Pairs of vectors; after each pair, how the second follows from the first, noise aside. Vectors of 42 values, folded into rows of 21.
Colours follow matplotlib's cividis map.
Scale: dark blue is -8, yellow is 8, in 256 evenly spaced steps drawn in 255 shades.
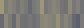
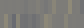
partly zeroed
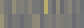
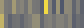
scaled up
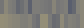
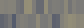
wrapped around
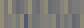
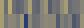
scaled up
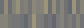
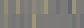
partly zeroed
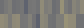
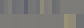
partly zeroed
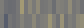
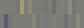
partly zeroed
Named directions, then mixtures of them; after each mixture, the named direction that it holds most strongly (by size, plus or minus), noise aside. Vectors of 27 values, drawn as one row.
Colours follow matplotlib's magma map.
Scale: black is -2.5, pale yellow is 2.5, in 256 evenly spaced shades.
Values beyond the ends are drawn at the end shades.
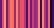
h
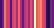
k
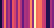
k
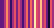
k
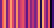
h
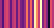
k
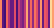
h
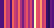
k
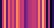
h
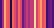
k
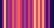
k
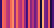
h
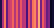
h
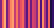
h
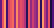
h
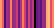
k
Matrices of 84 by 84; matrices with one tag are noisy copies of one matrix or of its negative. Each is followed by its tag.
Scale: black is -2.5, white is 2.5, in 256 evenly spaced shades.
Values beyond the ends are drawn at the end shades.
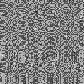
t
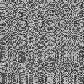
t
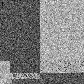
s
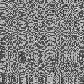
t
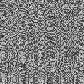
t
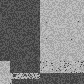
s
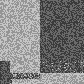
s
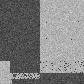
s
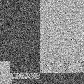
s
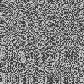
t
